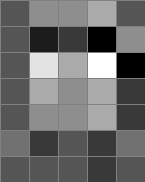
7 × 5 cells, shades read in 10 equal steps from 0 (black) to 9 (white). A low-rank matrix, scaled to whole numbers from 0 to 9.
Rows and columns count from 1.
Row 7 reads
3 3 3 2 3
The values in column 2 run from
1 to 8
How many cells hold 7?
0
